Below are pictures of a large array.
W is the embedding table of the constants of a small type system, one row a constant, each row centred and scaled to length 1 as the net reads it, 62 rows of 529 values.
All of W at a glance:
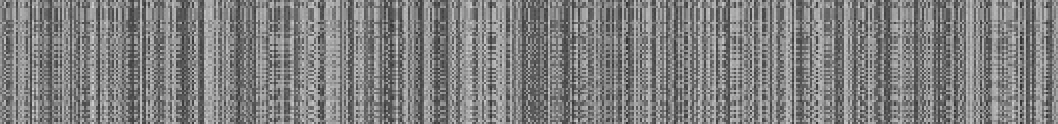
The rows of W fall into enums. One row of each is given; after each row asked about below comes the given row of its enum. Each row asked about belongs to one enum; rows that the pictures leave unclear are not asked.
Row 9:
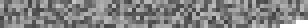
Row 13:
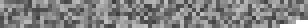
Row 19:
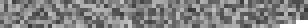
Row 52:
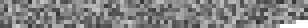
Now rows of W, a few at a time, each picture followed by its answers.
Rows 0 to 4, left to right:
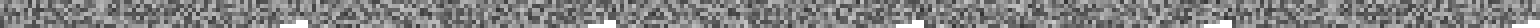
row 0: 9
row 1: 19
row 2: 19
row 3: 52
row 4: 9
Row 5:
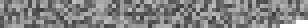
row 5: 9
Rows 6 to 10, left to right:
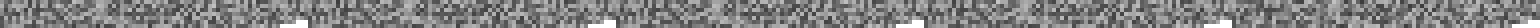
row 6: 9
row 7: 9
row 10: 13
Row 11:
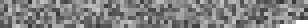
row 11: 52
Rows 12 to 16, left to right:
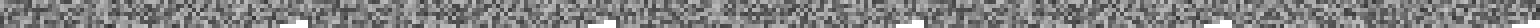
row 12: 13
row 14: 9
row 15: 13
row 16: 19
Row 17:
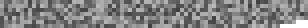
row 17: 9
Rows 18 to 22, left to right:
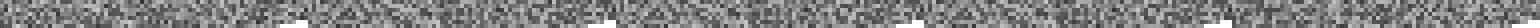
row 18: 52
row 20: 19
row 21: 19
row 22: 13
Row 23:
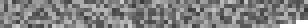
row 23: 19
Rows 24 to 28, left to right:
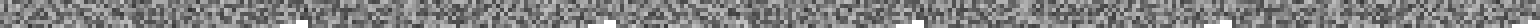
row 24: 19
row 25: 13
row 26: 19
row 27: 9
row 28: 13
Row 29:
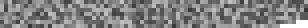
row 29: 19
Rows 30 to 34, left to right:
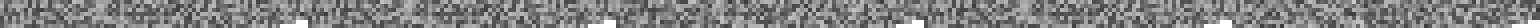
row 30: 9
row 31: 9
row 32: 13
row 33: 9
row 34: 19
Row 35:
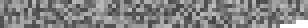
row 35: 9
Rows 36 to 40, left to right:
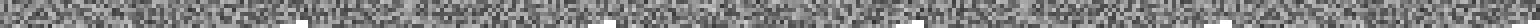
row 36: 19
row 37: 9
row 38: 52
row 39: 9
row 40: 19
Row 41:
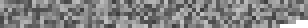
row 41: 13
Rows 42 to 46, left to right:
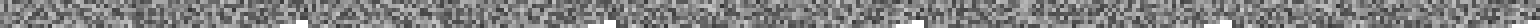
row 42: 19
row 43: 19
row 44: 52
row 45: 9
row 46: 52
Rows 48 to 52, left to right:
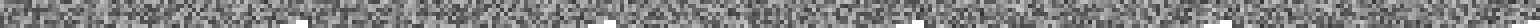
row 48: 13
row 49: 13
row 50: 19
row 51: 52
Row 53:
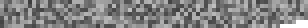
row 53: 9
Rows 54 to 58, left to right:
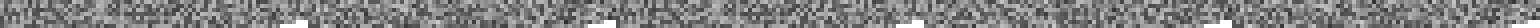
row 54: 9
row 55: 52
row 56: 9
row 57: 19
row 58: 52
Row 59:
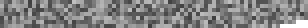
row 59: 9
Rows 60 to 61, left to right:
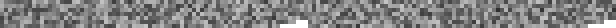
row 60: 13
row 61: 19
